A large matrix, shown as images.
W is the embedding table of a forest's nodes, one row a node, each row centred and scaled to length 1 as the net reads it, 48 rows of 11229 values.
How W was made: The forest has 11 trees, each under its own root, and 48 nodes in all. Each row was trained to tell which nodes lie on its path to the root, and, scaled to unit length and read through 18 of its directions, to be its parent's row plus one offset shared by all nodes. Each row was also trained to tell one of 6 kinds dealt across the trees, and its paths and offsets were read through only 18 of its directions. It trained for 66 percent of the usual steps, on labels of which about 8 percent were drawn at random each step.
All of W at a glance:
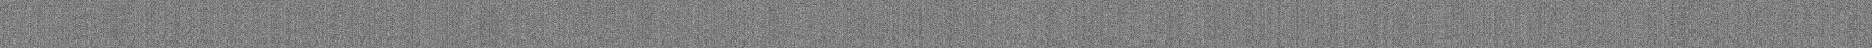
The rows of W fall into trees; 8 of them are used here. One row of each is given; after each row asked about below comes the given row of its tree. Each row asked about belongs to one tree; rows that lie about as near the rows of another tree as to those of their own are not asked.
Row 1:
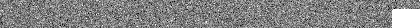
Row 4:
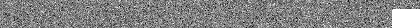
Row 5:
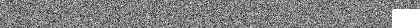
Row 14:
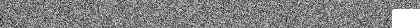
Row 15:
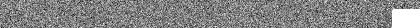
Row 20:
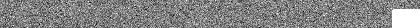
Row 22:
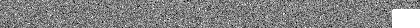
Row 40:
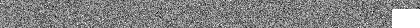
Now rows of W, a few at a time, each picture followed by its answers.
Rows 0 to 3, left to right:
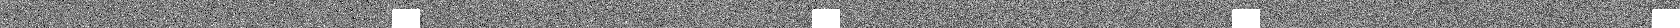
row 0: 4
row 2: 22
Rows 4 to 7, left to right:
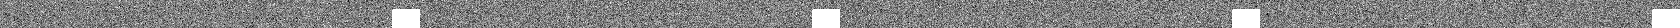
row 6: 5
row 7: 4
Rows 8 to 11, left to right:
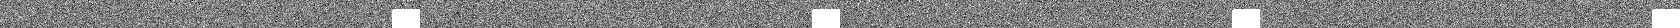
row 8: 22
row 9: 22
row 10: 20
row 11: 40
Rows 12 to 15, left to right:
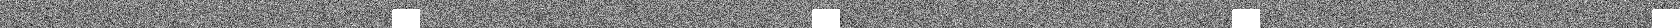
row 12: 14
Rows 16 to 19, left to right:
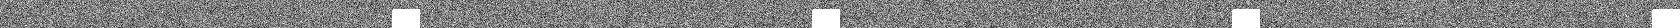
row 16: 20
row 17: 4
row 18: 1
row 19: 22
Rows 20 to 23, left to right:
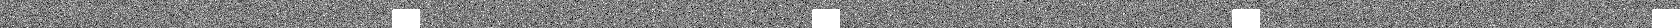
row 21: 4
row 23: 40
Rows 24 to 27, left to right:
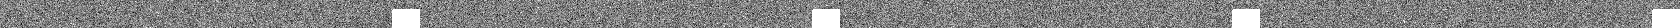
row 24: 15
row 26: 1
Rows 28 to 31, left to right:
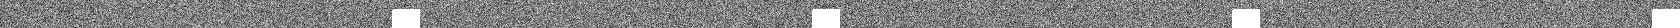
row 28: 14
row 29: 15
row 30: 20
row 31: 15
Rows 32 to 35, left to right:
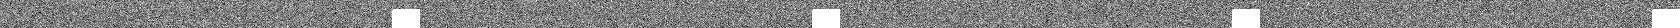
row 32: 22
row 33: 1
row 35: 5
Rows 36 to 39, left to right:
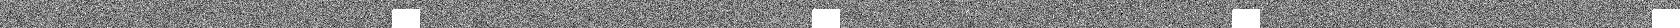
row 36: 15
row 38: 4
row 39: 20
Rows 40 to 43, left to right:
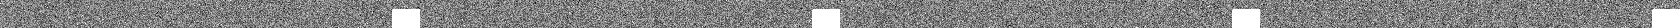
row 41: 40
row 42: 40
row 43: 4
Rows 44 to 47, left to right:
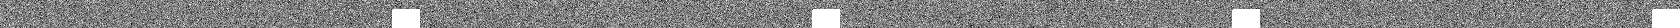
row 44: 40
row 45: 14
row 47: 1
